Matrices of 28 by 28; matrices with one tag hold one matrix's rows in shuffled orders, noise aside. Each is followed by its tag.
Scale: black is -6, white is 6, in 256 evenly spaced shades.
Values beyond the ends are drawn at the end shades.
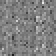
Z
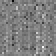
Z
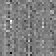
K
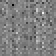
Z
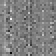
K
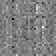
Z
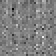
Z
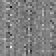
K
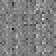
Z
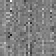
K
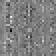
K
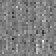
Z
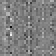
K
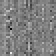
K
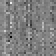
K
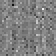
Z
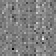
Z
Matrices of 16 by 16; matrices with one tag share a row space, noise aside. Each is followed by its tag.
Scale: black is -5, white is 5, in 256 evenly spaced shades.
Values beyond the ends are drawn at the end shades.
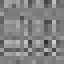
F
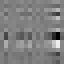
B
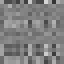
F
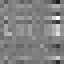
B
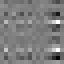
B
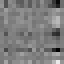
B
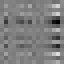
B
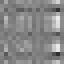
B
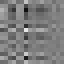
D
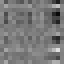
B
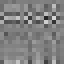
F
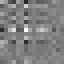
D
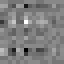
D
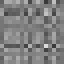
F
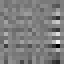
B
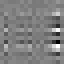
B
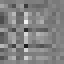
D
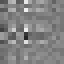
D
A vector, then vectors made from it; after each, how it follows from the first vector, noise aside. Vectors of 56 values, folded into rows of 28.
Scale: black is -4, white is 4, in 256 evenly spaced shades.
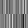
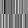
reversed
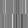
partly zeroed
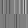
partly zeroed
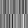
negated
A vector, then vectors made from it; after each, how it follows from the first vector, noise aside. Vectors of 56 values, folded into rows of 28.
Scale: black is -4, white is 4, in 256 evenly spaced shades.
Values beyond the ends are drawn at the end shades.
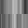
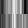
scaled up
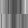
negated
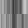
negated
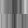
negated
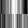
scaled up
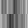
wrapped around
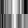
scaled up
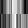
scaled up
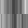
negated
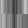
negated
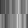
wrapped around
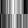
scaled up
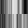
scaled up
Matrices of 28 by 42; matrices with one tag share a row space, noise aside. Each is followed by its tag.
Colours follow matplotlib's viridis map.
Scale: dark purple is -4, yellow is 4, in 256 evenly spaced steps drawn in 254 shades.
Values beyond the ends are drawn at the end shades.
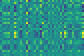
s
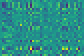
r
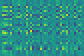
r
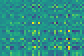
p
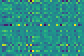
r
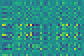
r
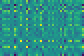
s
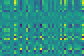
s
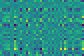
s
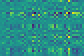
p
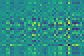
p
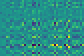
p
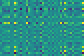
s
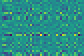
r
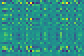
r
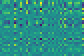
s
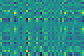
s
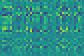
r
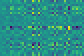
p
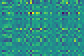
r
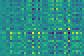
p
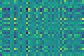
s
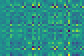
p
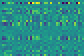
r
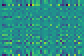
r
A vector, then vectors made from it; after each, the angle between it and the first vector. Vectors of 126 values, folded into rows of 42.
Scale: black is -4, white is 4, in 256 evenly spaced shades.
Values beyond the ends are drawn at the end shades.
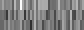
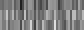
nearly opposite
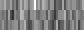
partly aligned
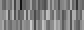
nearly opposite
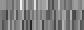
nearly parallel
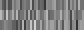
partly opposed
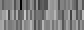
nearly opposite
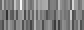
nearly parallel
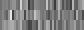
partly aligned
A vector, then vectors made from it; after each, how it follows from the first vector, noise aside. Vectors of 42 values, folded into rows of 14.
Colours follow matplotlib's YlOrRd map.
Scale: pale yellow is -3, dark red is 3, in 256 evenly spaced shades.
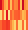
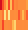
partly zeroed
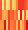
reversed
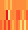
partly zeroed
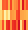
sign-scrambled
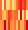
reversed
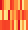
sign-scrambled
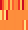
partly zeroed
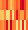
wrapped around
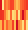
wrapped around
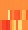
partly zeroed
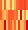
reversed
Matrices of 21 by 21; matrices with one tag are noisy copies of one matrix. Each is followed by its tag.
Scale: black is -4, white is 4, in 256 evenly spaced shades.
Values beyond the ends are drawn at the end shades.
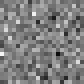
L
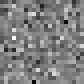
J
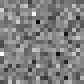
L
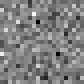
L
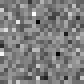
L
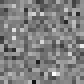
J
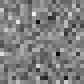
L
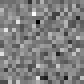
L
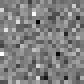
L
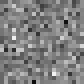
J
